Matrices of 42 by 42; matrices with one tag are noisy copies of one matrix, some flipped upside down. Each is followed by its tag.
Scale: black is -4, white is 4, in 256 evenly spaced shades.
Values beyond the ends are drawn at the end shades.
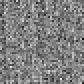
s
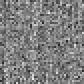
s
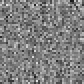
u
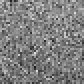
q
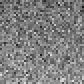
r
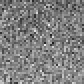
q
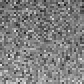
r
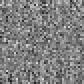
u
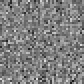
u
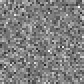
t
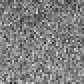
q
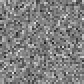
t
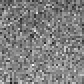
q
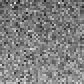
r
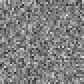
t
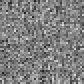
u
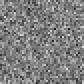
t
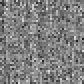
s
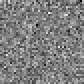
t
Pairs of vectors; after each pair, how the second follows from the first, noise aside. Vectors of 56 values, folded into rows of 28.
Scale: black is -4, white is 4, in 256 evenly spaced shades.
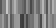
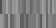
shrunk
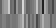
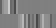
partly zeroed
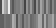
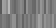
shrunk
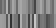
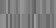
shrunk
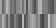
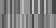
shuffled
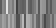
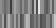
shuffled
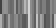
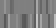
partly zeroed
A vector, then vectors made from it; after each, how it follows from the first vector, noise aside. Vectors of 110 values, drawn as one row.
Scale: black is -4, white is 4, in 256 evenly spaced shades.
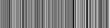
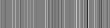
partly zeroed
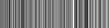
sign-scrambled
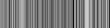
sign-scrambled
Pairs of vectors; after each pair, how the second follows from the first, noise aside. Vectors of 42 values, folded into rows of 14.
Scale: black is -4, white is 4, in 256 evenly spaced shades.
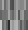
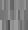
shrunk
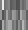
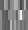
shuffled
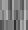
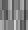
negated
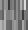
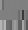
partly zeroed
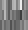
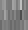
shrunk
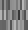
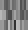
shuffled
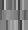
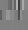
partly zeroed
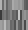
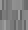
shrunk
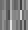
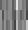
wrapped around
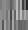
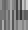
negated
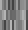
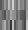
negated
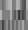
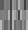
shuffled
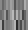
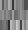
shuffled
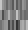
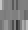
partly zeroed
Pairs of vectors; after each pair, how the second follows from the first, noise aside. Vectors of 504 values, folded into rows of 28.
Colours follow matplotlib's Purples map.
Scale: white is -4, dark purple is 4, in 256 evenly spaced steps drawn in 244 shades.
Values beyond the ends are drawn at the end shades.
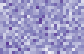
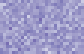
shrunk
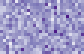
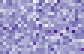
shuffled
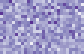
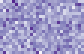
shuffled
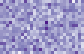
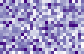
scaled up
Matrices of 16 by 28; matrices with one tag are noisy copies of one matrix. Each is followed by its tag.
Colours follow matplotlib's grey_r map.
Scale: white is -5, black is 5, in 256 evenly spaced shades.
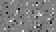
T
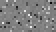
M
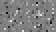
T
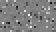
M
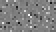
M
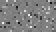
M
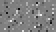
T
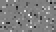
M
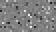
M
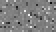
M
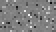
M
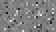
T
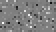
M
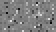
T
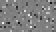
M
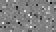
M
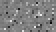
T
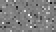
M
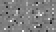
T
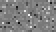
M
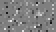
T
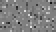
M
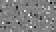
M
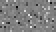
M
